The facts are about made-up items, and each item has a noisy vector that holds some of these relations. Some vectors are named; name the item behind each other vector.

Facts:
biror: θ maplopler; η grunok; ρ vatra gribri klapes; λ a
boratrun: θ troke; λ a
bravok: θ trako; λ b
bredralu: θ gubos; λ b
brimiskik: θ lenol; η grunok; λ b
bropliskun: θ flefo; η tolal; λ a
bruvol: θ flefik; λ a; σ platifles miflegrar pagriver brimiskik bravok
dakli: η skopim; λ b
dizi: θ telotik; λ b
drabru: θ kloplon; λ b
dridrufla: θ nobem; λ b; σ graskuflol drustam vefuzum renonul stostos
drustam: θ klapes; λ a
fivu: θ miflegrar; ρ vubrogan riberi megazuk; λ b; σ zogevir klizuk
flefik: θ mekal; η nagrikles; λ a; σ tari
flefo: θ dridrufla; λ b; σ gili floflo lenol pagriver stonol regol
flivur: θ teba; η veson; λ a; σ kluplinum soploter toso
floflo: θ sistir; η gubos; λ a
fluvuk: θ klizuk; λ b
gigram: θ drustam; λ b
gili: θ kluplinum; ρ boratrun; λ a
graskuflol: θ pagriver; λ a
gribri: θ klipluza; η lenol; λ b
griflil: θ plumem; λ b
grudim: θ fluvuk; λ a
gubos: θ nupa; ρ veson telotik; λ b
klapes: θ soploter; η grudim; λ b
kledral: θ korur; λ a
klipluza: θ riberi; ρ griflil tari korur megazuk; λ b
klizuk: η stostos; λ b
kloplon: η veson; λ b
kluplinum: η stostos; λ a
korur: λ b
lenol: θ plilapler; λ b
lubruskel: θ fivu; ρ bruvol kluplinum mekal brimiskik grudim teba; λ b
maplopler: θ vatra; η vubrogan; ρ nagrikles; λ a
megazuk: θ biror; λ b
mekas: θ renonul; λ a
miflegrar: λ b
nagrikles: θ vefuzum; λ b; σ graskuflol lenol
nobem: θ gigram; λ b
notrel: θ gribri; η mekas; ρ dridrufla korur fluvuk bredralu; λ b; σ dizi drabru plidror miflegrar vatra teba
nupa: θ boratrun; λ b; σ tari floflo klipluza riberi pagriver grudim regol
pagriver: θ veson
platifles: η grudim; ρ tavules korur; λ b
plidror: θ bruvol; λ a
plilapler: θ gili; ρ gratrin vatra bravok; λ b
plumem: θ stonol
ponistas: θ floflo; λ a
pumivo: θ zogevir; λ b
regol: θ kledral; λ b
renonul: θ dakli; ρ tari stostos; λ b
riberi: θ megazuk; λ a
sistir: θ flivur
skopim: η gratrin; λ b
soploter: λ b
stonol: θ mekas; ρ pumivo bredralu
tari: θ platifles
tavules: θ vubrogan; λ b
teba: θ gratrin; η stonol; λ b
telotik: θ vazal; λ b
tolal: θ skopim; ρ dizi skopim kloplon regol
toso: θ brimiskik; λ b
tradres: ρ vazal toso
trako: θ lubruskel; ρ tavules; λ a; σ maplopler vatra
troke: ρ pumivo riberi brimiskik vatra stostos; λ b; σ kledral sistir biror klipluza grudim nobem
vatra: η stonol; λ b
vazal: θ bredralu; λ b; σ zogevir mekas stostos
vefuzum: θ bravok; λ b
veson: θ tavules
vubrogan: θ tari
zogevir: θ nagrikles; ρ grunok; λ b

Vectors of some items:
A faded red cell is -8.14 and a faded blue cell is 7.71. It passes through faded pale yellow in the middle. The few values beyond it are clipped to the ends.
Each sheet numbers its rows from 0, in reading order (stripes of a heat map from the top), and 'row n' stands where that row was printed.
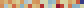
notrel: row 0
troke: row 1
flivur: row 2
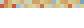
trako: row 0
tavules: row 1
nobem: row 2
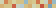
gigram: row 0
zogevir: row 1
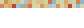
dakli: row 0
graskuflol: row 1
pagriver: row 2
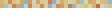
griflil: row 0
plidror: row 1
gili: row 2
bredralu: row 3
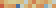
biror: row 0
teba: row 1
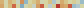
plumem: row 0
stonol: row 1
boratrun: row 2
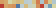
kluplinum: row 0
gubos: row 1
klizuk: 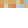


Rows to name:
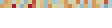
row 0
gratrin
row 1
maplopler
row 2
lenol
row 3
gribri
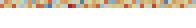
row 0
lubruskel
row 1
floflo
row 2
tolal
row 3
flefik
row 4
nagrikles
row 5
bropliskun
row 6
dridrufla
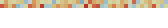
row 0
drustam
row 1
tari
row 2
riberi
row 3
vatra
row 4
bruvol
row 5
grunok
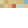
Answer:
mekal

